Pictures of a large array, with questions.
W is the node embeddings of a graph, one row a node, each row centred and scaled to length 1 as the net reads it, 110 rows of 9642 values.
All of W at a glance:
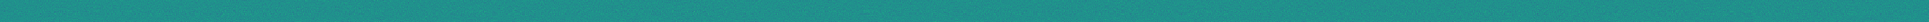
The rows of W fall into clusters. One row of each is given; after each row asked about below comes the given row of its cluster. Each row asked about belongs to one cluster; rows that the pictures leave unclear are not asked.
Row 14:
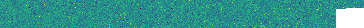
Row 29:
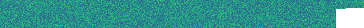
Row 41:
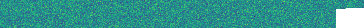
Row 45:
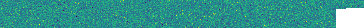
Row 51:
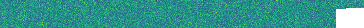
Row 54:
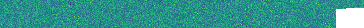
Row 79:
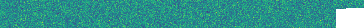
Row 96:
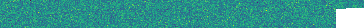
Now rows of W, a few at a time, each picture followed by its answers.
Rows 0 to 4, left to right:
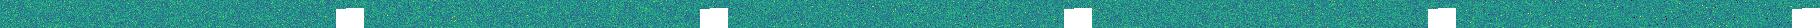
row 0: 29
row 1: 14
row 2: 29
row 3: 96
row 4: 51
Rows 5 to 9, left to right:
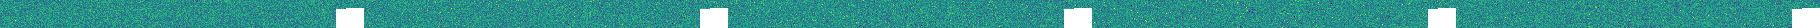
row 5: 45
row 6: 29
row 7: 29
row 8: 79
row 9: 96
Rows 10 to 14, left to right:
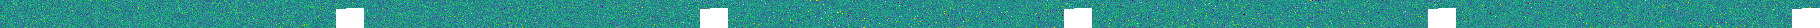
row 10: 54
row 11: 79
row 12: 51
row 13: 51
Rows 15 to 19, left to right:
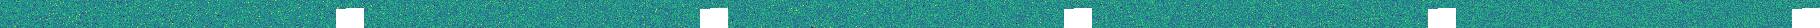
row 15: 41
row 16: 54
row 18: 14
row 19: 51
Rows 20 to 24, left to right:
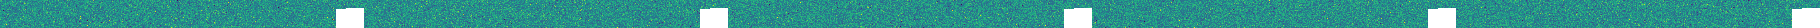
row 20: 79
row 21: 45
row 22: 96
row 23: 79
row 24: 14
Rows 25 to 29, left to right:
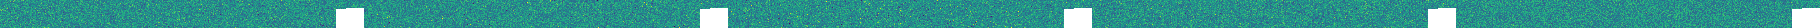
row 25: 96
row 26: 54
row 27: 41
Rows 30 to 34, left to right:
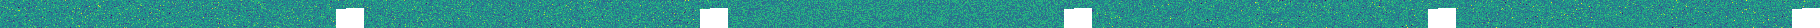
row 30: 41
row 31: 29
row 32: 45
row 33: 54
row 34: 51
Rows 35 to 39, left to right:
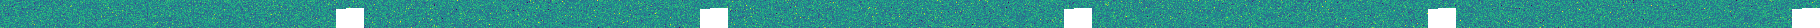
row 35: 45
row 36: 54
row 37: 79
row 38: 54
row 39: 79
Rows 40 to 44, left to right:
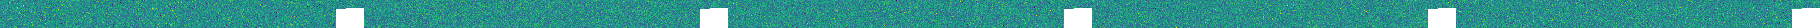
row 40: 41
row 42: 14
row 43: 79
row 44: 29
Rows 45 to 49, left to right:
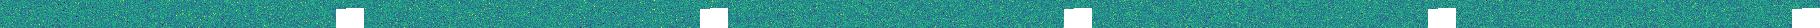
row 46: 51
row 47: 41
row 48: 79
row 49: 96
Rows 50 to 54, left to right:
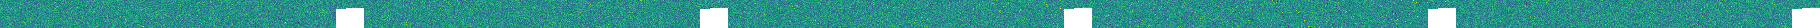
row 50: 45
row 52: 54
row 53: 29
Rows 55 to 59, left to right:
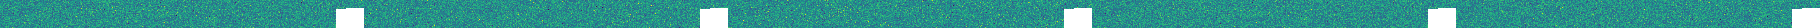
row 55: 45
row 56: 54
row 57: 45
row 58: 45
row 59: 79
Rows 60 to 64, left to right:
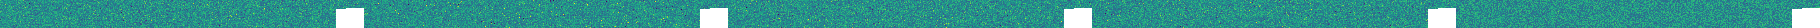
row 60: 14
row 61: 14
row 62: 41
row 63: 45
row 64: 54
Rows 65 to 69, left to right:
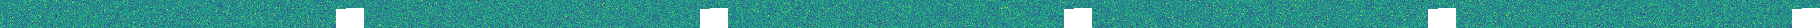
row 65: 96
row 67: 14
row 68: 79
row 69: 96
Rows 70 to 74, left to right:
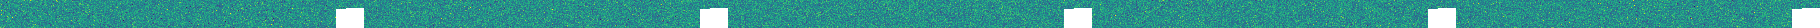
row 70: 96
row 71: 79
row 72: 14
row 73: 14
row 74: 79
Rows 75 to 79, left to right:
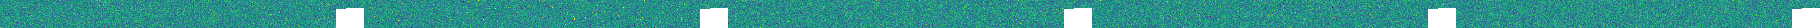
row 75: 45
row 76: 51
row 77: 96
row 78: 45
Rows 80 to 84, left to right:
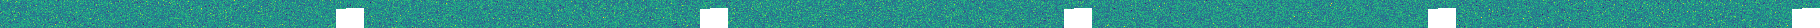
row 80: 29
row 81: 96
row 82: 29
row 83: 79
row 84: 54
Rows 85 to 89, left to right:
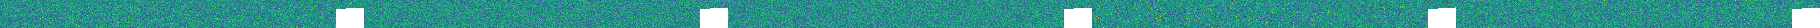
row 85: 41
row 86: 51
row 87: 79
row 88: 54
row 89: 96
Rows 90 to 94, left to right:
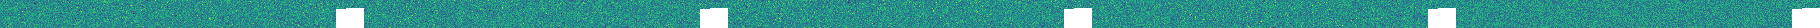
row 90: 45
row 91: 54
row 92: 41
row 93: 14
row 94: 51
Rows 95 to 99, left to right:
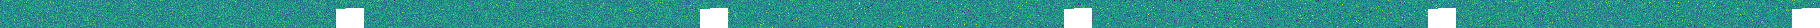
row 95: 29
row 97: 96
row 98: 51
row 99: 14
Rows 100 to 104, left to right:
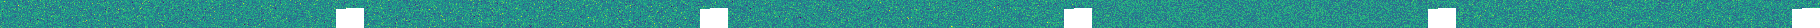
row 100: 79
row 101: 41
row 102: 79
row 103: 29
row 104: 54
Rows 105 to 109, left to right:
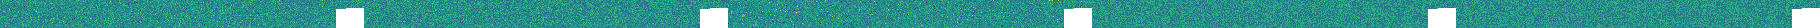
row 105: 29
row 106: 96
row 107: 29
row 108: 14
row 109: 14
